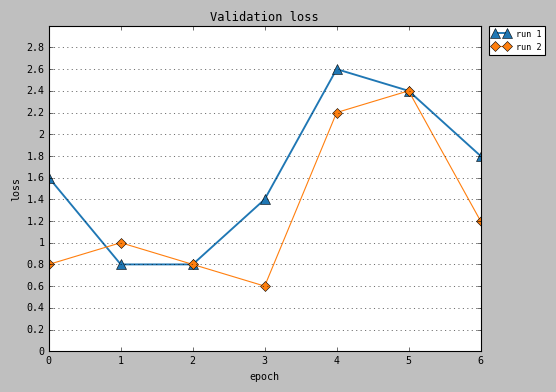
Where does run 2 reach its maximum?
5
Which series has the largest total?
run 1
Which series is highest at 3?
run 1
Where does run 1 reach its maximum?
4
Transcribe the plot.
Title: Validation loss
x-axis: epoch, ticks 0 1 2 3 4 5 6
y-axis: loss, ticks 0 0.2 0.4 0.6 0.8 1 1.2 1.4 1.6 1.8 2 2.2 2.4 2.6 2.8
Legend: run 1, run 2
Values:
run 1: 1.6 0.8 0.8 1.4 2.6 2.4 1.8
run 2: 0.8 1 0.8 0.6 2.2 2.4 1.2
